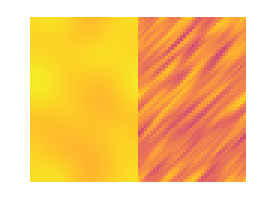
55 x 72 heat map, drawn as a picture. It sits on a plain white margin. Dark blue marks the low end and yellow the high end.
The table splits into one row of 2 panels. Panel 1,1: very high, smooth, faint in contrast. Panel 1,2: high, slanting up to the right.
